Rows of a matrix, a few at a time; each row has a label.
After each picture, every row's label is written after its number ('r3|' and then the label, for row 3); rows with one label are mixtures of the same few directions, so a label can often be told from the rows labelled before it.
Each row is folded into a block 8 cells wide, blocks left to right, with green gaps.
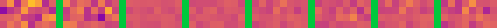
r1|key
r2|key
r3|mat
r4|mat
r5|key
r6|key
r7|key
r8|key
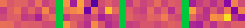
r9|key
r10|key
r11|key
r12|key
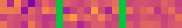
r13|key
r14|mat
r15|mat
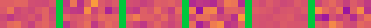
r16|mat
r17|key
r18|mat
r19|mat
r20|key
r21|mat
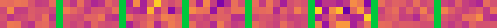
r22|mat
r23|key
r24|key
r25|key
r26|key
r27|mat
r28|key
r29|key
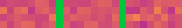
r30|mat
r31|mat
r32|mat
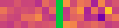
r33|key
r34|key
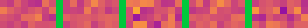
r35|key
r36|key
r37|mat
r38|key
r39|mat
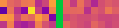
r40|mat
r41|key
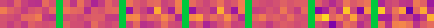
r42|key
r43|key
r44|mat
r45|mat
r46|mat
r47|mat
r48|mat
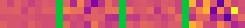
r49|key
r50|key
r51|mat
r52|key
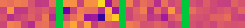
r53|mat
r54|key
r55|key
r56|key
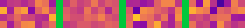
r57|mat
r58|key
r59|mat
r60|key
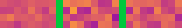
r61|mat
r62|mat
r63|mat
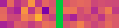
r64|key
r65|mat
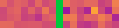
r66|key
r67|mat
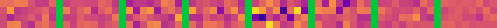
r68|mat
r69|mat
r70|mat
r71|mat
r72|mat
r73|key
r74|key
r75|key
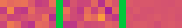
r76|mat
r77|key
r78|mat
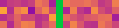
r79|mat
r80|mat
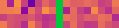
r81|key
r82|mat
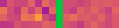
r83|key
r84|mat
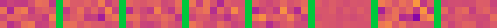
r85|mat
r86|key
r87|mat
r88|key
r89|mat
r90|key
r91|key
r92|mat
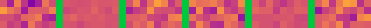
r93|key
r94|mat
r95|key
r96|mat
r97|key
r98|key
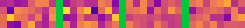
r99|mat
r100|mat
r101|key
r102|key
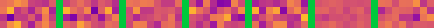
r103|mat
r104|mat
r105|mat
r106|key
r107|mat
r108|mat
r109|key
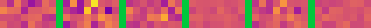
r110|key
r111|key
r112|key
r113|mat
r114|key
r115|mat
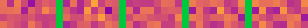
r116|key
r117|key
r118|mat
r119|mat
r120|mat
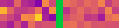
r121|key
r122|key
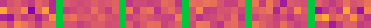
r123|mat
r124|mat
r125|mat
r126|mat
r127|key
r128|mat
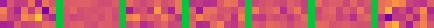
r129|key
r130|mat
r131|mat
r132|mat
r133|mat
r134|key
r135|mat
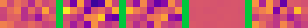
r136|key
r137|key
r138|key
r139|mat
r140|key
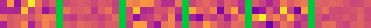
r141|key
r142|mat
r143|mat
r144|mat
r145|mat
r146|mat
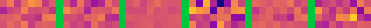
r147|key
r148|key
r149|key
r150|key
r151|key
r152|key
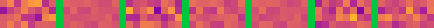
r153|key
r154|mat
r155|mat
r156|mat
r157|mat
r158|key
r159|mat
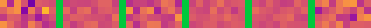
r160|key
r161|mat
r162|mat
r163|key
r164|key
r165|key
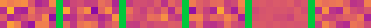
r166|mat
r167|mat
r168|key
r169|mat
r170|key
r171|mat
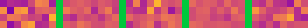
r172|mat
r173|mat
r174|key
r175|key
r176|key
